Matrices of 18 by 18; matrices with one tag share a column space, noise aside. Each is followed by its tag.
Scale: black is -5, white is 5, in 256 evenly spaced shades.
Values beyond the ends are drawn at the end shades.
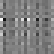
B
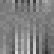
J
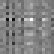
B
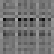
B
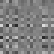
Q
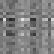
B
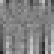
J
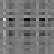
B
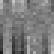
J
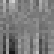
J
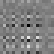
Q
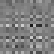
Q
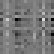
B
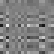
Q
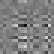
Q
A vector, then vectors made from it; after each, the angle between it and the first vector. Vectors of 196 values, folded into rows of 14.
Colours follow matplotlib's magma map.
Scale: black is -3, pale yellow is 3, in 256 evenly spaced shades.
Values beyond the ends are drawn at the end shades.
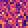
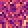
nearly opposite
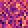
nearly opposite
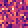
partly aligned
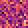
nearly opposite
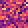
orthogonal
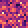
nearly parallel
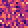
partly aligned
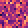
nearly opposite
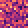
orthogonal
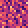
partly aligned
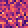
nearly parallel
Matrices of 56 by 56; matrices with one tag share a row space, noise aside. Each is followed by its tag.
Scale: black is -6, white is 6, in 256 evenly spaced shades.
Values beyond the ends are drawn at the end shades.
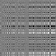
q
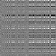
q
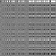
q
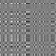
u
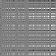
q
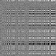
q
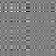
u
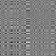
u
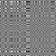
u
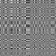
u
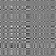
u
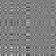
u
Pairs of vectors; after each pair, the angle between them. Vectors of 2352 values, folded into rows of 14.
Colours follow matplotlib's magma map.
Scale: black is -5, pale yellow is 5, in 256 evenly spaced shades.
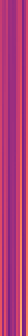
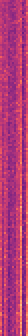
nearly parallel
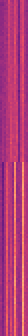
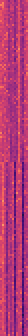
nearly opposite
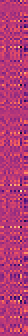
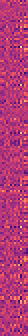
nearly opposite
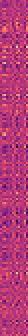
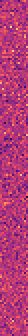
partly aligned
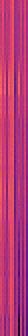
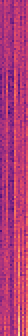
nearly opposite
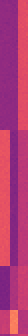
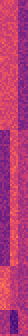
nearly opposite
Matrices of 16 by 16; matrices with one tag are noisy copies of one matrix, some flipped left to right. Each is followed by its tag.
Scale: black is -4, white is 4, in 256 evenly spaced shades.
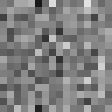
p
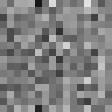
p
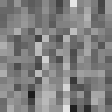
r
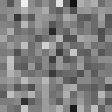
p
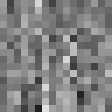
r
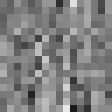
r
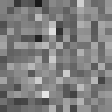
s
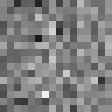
s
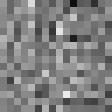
s
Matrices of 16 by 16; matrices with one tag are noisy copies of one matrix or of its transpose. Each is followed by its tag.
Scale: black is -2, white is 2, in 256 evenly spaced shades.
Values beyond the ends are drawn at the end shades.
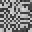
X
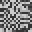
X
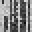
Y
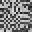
X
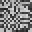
X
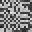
X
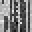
Y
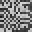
X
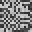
X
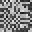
X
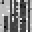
Y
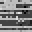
Y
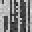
Y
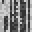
Y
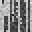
Y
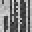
Y
